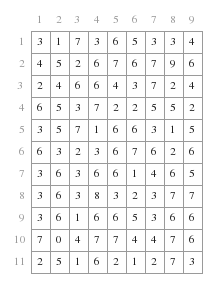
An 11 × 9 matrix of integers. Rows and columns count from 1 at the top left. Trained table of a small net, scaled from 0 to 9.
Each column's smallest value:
2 0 1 1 2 1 2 1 2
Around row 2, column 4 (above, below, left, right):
3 6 2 7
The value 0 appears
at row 10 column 2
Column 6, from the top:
5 6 3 2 6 7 1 2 5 4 1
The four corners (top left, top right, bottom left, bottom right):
3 4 2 3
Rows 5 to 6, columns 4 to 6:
1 6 6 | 3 6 7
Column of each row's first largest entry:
3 8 7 4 3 6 2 4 2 1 8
